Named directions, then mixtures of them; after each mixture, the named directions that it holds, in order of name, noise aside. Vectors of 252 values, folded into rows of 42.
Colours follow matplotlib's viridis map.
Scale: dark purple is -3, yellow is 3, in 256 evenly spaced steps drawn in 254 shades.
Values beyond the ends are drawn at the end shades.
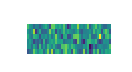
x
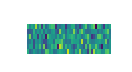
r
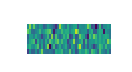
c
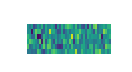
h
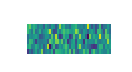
c, x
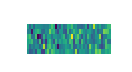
h, r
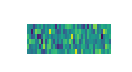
h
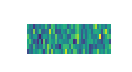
h, x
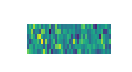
h, x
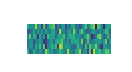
r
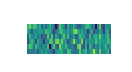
c, r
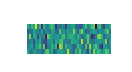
r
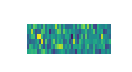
h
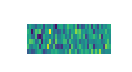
c, h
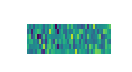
h, r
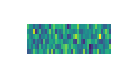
x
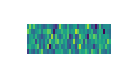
c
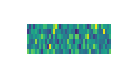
c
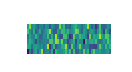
c, x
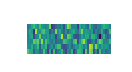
x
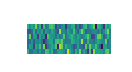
r
